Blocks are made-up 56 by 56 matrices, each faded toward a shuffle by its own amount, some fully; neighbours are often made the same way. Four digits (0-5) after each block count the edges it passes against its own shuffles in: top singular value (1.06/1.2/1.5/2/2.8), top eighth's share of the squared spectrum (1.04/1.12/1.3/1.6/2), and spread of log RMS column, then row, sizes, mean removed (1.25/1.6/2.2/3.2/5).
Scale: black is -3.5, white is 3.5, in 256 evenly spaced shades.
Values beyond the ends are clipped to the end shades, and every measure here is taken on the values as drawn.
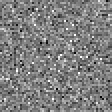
0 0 0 0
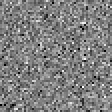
1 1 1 0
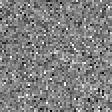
0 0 0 0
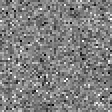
0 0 0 0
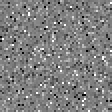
0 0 0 0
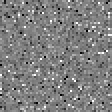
0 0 0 0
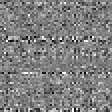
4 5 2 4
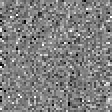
3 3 1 1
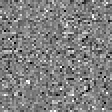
3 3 1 2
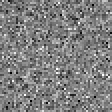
1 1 0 0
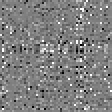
4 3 2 2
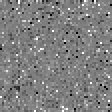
2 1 0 0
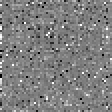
3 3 1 0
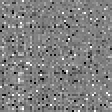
3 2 1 1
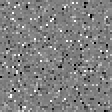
2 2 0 0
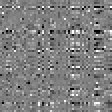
5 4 3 3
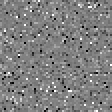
2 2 0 0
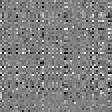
5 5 3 3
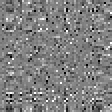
4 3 2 2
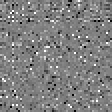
3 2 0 1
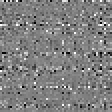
4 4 2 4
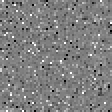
2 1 0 0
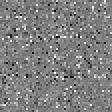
2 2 1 1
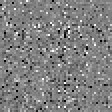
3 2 1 1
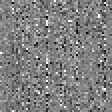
2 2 3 0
